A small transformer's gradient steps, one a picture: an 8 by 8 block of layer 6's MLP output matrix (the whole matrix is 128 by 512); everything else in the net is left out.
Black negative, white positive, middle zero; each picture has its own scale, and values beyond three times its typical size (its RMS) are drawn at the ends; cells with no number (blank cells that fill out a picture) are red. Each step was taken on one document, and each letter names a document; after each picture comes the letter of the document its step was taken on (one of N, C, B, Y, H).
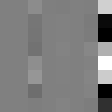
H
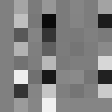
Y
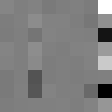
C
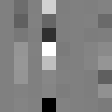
Y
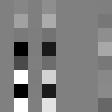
Y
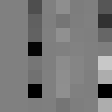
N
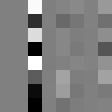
N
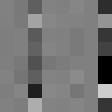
C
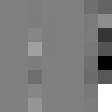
H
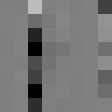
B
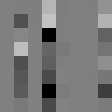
Y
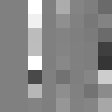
N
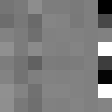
C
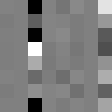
B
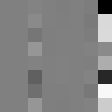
H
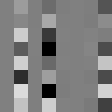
Y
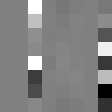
N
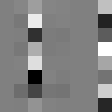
B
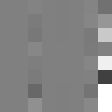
H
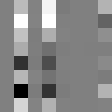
Y
